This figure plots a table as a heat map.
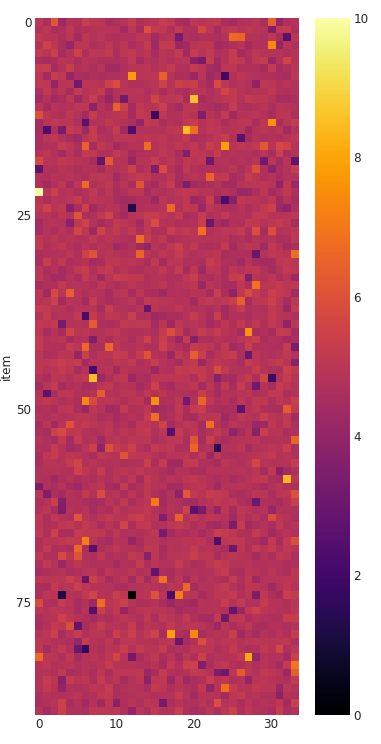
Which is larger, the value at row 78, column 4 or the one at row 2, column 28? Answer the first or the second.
the first
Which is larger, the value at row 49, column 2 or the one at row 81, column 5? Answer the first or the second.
the first
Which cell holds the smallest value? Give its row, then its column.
74, 12
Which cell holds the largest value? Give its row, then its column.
22, 0
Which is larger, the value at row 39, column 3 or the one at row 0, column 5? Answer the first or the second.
the second
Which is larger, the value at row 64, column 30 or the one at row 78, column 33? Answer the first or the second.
the first
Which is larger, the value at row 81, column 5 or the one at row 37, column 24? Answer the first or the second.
the second
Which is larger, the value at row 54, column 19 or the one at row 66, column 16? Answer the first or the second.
the first
